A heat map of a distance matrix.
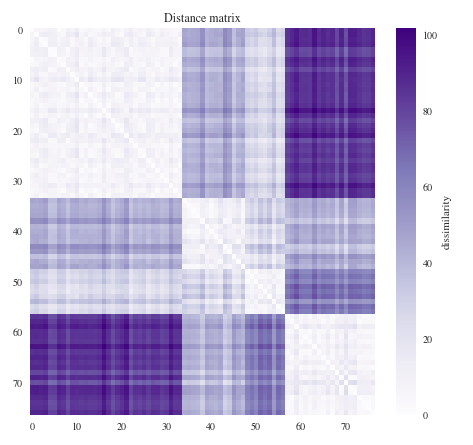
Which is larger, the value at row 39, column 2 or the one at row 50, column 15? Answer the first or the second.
the first
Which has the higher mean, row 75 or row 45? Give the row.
75
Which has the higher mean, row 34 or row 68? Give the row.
68
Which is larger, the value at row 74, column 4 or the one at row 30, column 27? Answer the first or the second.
the first
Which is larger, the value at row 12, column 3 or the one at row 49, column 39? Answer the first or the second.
the second
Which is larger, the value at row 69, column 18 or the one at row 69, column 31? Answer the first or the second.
the second
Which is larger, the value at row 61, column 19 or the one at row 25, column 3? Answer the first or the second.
the first
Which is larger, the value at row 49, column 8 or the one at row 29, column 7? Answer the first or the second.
the first
